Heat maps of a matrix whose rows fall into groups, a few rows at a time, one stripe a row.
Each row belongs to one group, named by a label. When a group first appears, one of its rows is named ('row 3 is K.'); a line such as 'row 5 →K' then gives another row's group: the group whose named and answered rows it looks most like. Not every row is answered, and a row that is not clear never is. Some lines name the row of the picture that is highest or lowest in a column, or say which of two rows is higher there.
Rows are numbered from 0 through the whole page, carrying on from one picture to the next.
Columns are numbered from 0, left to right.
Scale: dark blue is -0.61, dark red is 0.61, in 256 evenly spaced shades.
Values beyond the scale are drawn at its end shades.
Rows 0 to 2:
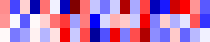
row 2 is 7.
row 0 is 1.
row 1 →7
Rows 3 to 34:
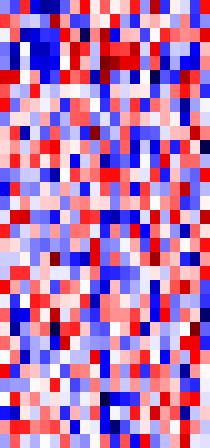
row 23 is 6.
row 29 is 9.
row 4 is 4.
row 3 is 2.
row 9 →6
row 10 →9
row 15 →2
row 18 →2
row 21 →4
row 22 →2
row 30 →4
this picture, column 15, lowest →8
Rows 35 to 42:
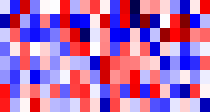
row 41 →9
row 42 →6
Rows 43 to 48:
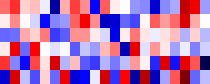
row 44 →2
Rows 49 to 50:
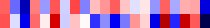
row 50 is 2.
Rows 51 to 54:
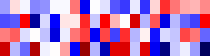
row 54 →6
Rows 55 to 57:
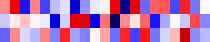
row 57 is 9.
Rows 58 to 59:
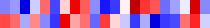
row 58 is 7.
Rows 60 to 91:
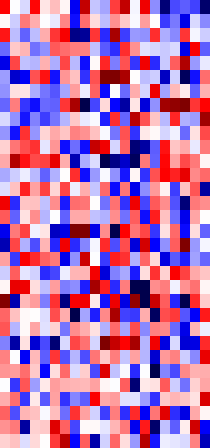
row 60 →6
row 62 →4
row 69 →1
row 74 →9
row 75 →9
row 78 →6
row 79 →2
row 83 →9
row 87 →1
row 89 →9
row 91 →7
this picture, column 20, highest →68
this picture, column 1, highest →71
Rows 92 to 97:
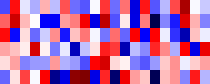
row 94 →9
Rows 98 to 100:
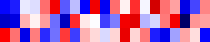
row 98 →4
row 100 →6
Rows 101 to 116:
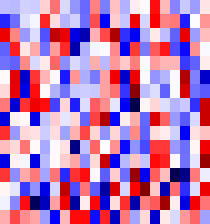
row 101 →4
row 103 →4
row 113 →9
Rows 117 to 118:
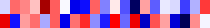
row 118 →9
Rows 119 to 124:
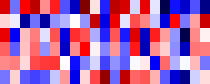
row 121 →9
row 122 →9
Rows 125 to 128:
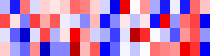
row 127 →7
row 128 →2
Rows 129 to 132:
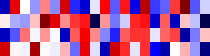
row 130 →7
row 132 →6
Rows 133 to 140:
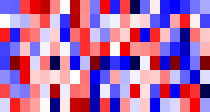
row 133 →1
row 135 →9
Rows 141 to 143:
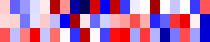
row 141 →4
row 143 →6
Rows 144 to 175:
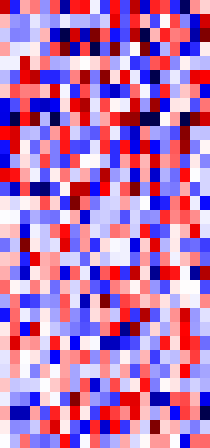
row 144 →9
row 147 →7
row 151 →2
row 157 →2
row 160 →7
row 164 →6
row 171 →7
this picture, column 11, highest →147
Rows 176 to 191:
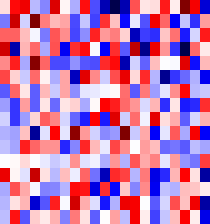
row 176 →2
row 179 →9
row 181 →6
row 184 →4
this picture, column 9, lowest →189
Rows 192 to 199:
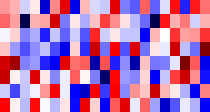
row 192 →7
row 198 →4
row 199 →6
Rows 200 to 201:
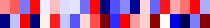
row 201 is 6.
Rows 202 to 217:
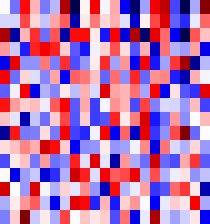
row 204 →9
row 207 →9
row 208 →2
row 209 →7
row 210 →7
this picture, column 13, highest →204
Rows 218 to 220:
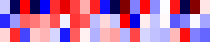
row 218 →1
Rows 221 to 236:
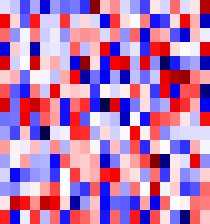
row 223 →9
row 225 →6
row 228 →6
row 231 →9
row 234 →4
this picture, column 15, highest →232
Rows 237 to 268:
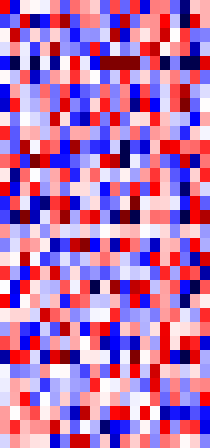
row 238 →1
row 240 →4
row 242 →1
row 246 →9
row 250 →9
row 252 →1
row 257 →7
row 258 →9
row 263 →4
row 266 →6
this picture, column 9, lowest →257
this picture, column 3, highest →248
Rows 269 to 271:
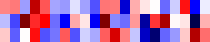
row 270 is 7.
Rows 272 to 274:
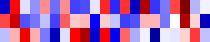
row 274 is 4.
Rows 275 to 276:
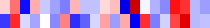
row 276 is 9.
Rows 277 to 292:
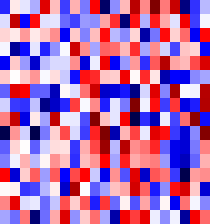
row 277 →4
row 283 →2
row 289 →9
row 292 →1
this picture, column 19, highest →285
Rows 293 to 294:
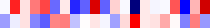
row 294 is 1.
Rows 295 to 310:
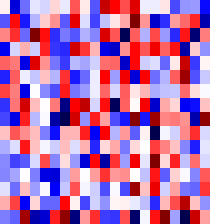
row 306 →4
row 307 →2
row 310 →1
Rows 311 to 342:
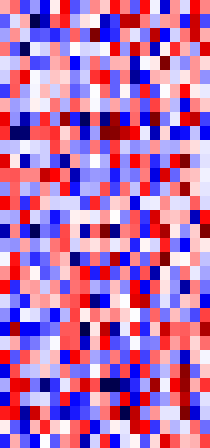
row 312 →1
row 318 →9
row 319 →4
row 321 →4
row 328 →1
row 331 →9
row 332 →7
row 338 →2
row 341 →7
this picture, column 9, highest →313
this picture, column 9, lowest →332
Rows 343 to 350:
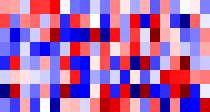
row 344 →9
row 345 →4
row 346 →2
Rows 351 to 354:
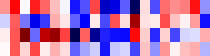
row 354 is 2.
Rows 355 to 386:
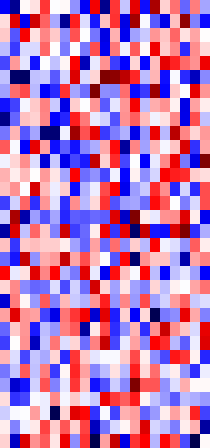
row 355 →4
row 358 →4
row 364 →2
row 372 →4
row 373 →1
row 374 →6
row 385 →7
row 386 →7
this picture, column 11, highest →360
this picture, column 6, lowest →356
